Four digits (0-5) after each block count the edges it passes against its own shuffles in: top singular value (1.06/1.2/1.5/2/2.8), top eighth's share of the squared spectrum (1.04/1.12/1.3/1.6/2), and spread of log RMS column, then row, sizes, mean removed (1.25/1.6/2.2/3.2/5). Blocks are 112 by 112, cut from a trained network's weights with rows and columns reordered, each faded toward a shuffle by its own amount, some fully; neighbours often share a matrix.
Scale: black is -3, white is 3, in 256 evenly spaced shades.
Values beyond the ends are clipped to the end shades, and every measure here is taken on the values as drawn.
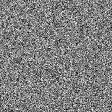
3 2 0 0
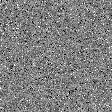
1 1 0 0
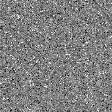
3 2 1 1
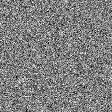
3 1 0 0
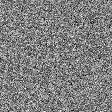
0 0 0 0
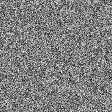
0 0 0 0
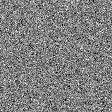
1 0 0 0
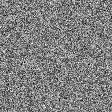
0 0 0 0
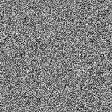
3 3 1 2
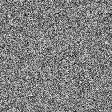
2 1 0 0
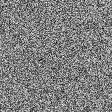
0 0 0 0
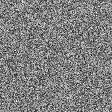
1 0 0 0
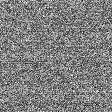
2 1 0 0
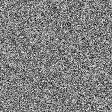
1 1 0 0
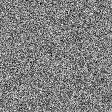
0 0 0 0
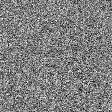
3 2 0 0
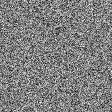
1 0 0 0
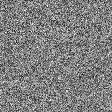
1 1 0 0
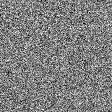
1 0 0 0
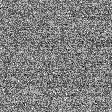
2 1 0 0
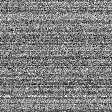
4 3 0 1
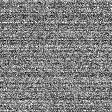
4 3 0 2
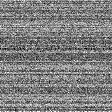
5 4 1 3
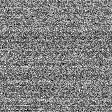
3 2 0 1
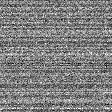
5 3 1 2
